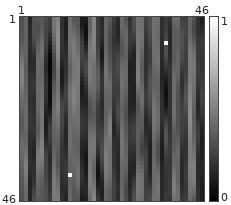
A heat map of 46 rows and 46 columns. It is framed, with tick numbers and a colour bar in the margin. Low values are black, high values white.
Histogram: bell-shaped. Slope: none. Stripes: upright, repeating 11 times. Lone odd cells: 2, each higher than its neighbours.
